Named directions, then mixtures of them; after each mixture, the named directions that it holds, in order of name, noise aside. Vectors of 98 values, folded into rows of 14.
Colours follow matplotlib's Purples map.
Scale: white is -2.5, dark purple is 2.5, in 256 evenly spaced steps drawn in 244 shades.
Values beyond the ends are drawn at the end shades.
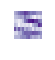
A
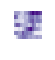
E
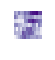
A, E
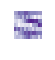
A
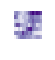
E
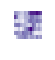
E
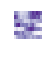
A, E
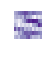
A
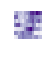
E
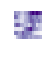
E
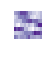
A, E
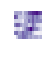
E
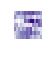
A, E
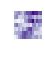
A, E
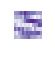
A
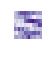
A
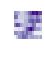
E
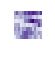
A, E
